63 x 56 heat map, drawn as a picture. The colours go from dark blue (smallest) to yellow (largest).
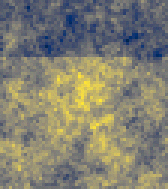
The ninth with the highest average is the centre. The bottom part is higher, past a seam about 30% of the way down. On average the colour sits 50% of the way up the scale. No regular stripes run through it.
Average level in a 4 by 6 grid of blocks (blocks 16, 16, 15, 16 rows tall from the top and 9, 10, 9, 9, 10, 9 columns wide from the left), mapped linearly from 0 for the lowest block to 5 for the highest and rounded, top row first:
110111 | 334532 | 345533 | 432443
